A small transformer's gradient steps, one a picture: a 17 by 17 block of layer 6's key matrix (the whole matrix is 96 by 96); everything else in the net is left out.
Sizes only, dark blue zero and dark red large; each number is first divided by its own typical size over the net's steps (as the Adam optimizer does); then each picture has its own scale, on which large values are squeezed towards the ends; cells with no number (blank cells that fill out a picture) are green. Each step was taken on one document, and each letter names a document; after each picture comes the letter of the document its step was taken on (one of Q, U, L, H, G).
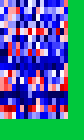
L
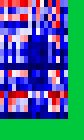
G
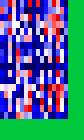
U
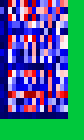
G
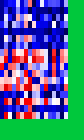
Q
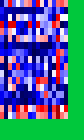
L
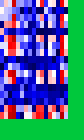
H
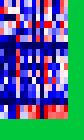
L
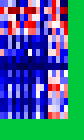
H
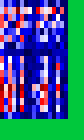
U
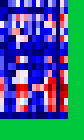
U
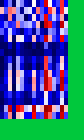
L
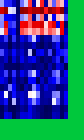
Q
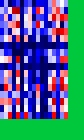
U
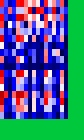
G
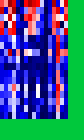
H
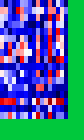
Q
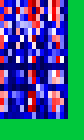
G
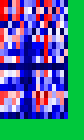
G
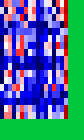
H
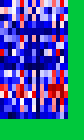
G
